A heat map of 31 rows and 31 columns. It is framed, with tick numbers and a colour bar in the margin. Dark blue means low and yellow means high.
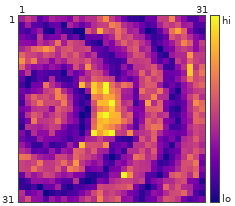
There is no overall slope. No row or column stands out. In the centre lies a patch that is higher than the rest. The ninth with the highest average is the centre. Rings spread out from the middle left.
